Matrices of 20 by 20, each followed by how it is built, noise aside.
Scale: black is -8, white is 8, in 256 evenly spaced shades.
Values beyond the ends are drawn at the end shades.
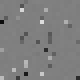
sparse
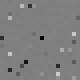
sparse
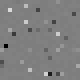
sparse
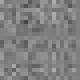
low rank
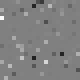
sparse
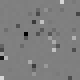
sparse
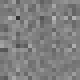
low rank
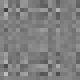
low rank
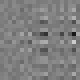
low rank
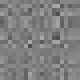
low rank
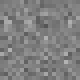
low rank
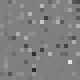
sparse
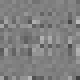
low rank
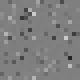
sparse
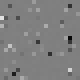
sparse
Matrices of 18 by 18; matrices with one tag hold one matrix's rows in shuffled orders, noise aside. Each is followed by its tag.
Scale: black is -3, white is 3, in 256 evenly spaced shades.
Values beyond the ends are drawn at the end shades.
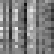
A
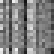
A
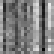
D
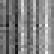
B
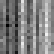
B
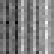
B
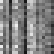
A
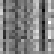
D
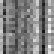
D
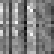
A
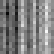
B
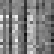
A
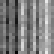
B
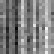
B
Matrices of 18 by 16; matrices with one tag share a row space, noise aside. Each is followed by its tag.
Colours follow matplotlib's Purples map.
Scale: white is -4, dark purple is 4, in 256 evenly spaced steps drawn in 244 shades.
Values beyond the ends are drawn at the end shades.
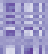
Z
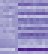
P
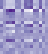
Z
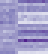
P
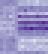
P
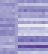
P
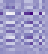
Z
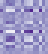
Z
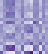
Z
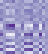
Z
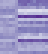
P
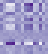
Z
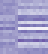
P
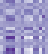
Z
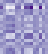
Z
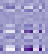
Z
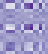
Z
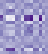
Z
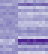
P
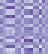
Z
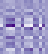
Z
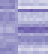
P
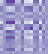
Z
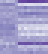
P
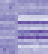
P
